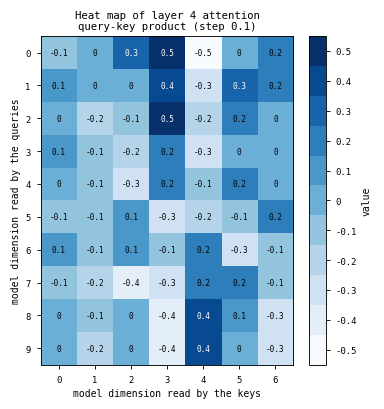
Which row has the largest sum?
1
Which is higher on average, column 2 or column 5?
column 5
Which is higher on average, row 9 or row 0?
row 0
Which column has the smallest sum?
1
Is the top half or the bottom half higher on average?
top
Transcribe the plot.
Title: Heat map of layer 4 attention query-key product (step 0.1)
x-axis: model dimension read by the keys, ticks 0 1 2 3 4 5 6
y-axis: model dimension read by the queries, ticks 0 1 2 3 4 5 6 7 8 9 (0 at the top)
Colour bar: value, ticks -0.5 -0.4 -0.3 -0.2 -0.1 0 0.1 0.2 0.3 0.4 0.5
Values, 10 rows of 7:
-0.1 0 0.3 0.5 -0.5 0 0.2
0.1 0 0 0.4 -0.3 0.3 0.2
0 -0.2 -0.1 0.5 -0.2 0.2 0
0.1 -0.1 -0.2 0.2 -0.3 0 0
0 -0.1 -0.3 0.2 -0.1 0.2 0
-0.1 -0.1 0.1 -0.3 -0.2 -0.1 0.2
0.1 -0.1 0.1 -0.1 0.2 -0.3 -0.1
-0.1 -0.2 -0.4 -0.3 0.2 0.2 -0.1
0 -0.1 0 -0.4 0.4 0.1 -0.3
0 -0.2 0 -0.4 0.4 0 -0.3
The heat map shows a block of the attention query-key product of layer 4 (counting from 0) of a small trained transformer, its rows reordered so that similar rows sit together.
